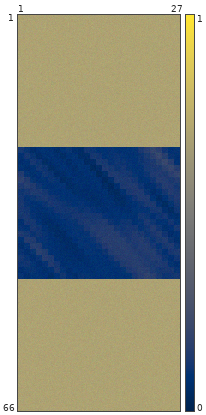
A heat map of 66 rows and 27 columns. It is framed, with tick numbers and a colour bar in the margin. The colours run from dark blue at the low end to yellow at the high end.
The table splits into 3 rows of 1 panel. Panel 1,1: high, flat. Panel 2,1: very low, slanting down to the right, faint in contrast. Panel 3,1: high, flat.
